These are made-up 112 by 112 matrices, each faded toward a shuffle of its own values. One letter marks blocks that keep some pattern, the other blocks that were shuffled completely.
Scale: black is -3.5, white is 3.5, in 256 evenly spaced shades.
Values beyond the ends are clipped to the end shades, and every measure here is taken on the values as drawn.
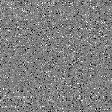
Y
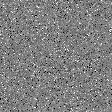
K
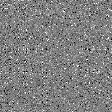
Y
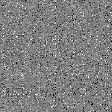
Y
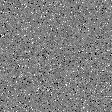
K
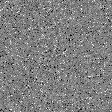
K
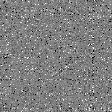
Y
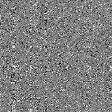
Y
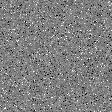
K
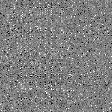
Y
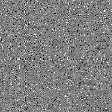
Y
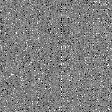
Y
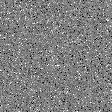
K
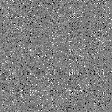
Y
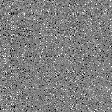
Y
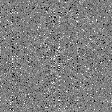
Y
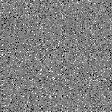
Y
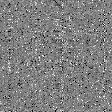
Y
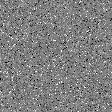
K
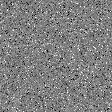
K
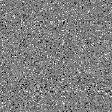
Y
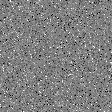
K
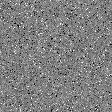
K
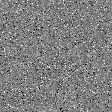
K
